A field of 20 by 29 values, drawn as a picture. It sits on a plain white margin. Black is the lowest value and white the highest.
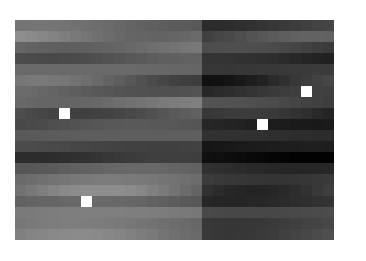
Ninth with the highest average: bottom left. Grain: streaks across. Ninth with the lowest average: middle right. Average level on the scale: 30%. Seam: vertical, 60% of the way across, the left part higher. Calmest part: bottom right. Lone odd cells: 4, each higher than its neighbours.
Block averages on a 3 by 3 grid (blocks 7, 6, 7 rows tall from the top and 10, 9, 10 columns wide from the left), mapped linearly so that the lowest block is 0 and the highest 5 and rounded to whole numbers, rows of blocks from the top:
4 3 1 | 2 2 0 | 5 4 1
